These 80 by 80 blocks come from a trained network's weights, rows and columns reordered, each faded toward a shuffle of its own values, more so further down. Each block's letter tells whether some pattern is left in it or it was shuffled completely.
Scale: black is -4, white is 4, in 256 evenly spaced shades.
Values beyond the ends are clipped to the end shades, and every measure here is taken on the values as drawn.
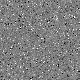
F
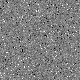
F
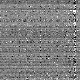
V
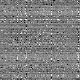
V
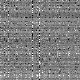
V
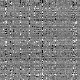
V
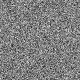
F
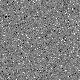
F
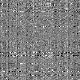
V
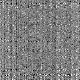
V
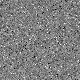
F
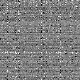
V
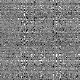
V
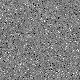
F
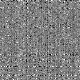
V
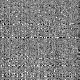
V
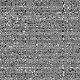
V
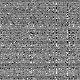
V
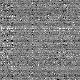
V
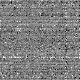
V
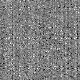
V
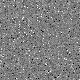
F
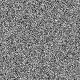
F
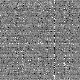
V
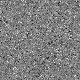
F
